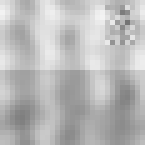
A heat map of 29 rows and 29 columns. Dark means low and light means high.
Roughest part: top right. Odd patch: rougher, in the top right. Stripes: upright, repeating 3 times. Seam: horizontal, 50% of the way down, the top part higher.
